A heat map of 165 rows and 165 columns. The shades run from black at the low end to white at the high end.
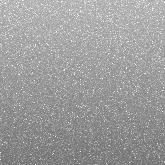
Overall the values sit about 60% of the way up the scale. No row or column stands out. The texture is fine-grained noise. There is an overall slope up to the top.
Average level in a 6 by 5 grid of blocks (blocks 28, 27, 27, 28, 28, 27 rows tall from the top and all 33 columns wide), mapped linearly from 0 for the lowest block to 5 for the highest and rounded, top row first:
55555 | 44444 | 33333 | 22222 | 11111 | 00000
